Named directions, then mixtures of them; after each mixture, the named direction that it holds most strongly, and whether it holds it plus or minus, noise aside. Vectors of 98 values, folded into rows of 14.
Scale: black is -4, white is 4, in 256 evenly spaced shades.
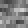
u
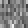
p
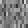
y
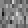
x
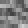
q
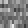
p, plus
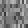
y, plus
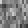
y, plus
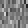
y, minus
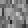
x, plus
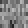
p, minus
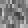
x, minus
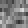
u, plus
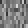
y, minus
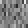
y, plus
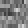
q, plus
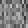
y, minus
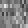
y, minus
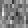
x, minus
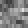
u, plus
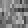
u, minus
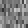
y, plus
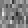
x, minus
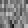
p, minus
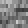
u, minus
